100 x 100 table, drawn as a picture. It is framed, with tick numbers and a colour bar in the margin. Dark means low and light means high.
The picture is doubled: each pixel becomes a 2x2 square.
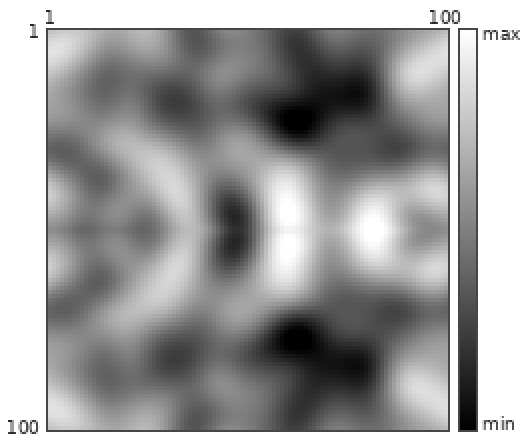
Average level on the scale: 50%. Mirror symmetry: top to bottom. Odd rows or columns: none. Slope: none. Lone odd cells: none.
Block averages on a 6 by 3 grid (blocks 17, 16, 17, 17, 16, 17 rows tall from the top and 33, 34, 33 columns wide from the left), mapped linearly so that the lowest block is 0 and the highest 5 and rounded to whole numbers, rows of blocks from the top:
3 0 2 | 3 0 0 | 4 5 5 | 4 5 5 | 3 0 0 | 3 0 2
